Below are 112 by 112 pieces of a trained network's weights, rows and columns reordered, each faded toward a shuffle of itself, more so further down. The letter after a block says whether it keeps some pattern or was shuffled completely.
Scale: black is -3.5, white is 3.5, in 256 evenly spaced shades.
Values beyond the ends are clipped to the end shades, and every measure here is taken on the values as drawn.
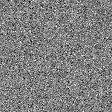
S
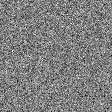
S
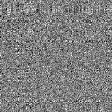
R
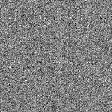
R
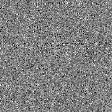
R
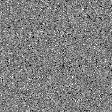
R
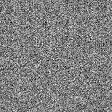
R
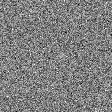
S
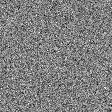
S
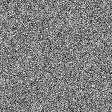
S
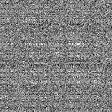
R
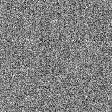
R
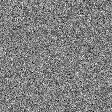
S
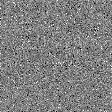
R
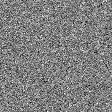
S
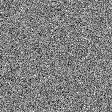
S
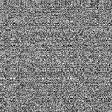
R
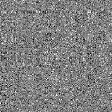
R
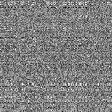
R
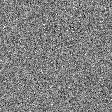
S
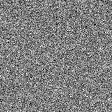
S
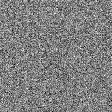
R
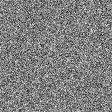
S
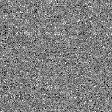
R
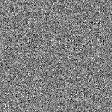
R
